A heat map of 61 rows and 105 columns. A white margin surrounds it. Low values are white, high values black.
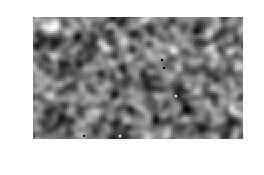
Histogram: bell-shaped. Seam: none. Lone odd cells: 5, 3 higher and 2 lower than their neighbours. Slope: none. Mirror symmetry: none. Grain: blotchy.
